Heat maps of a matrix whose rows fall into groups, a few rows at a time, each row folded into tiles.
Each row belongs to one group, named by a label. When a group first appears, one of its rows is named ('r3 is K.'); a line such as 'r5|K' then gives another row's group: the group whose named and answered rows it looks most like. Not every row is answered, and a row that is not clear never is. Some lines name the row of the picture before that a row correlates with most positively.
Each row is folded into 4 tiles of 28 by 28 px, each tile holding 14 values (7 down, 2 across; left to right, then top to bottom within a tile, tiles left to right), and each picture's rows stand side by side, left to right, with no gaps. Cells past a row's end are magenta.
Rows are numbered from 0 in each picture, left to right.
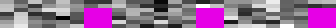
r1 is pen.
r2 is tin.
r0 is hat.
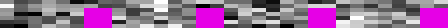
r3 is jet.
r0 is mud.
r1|tin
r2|pen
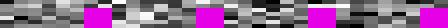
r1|jet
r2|pen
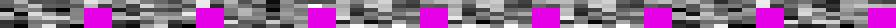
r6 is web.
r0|web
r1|web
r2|pen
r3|tin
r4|tin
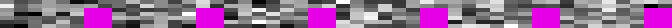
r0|mud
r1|web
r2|pen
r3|jet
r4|tin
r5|tin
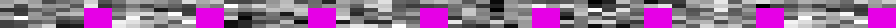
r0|web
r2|mud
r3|tin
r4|pen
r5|pen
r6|tin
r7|jet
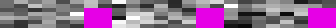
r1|jet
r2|mud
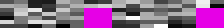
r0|pen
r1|web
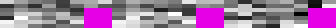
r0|jet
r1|jet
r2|hat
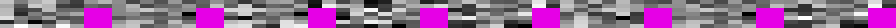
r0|tin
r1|hat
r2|hat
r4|web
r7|web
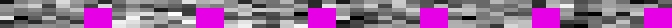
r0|mud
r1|jet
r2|hat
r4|hat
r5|mud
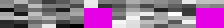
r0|web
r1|jet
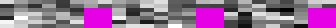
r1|tin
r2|web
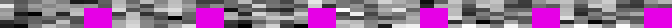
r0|mud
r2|web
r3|hat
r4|tin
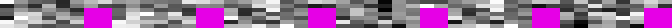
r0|jet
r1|jet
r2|tin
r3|pen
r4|tin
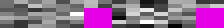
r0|web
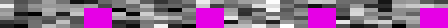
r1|web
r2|tin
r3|pen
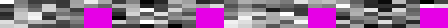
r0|jet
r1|pen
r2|jet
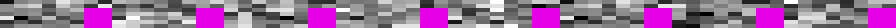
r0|mud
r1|jet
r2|hat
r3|hat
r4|tin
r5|mud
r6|mud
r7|jet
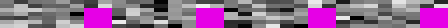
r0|hat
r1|pen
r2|web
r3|mud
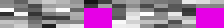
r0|hat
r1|jet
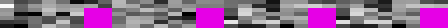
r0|mud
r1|hat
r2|pen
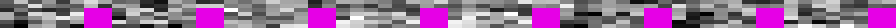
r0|web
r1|pen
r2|hat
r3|jet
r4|jet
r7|tin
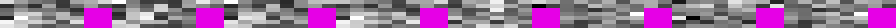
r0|jet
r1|jet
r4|tin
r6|mud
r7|web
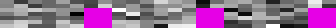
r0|hat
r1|hat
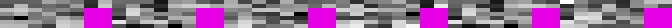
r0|hat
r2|hat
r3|hat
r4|pen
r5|jet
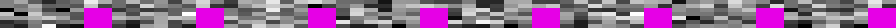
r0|web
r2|tin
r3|pen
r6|mud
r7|web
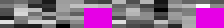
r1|pen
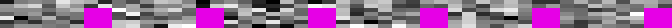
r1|hat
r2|pen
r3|tin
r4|hat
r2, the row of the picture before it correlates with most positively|0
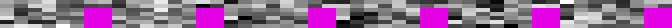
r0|tin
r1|tin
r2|mud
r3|mud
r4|pen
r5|jet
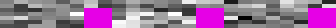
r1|jet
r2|mud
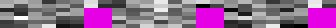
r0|web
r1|tin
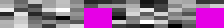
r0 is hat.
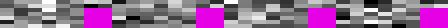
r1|mud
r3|pen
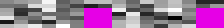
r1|hat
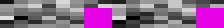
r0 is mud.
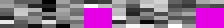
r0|pen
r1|tin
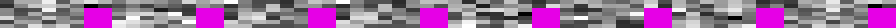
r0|tin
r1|jet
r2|jet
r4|hat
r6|hat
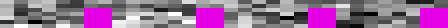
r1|jet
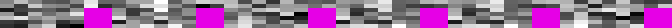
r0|web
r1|tin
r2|hat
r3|tin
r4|tin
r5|hat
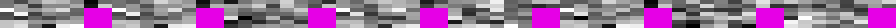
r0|hat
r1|hat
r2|mud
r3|hat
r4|tin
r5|hat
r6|web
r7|jet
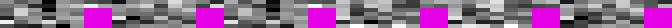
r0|pen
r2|pen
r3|tin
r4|tin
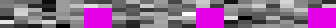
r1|web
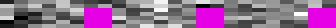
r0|mud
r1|tin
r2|web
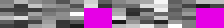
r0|web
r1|tin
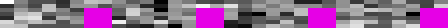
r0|jet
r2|mud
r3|hat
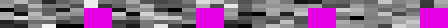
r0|web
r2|mud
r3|hat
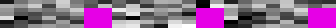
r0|mud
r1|hat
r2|mud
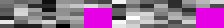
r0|pen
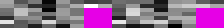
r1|pen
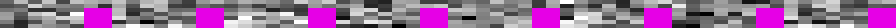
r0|web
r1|tin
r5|jet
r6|mud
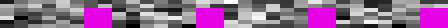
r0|mud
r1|web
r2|jet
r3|pen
